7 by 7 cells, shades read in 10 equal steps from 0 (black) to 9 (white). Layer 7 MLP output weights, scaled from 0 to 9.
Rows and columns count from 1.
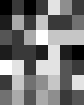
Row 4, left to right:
1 2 2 1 8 1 0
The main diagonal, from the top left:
0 6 6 1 8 3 3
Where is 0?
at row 1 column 1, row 1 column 3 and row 4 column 7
